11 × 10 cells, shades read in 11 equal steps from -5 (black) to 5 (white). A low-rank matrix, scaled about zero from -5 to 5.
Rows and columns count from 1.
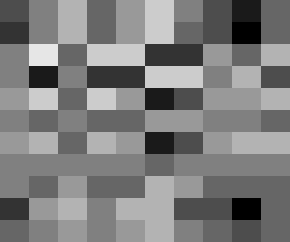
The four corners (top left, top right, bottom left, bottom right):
-2 -1 -1 -1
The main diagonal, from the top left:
-2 0 -1 -3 1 1 -2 0 -1 -1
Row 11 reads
-1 0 1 0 1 2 0 -1 -2 -1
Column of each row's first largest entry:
6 6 2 6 2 6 2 1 6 3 6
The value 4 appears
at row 3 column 2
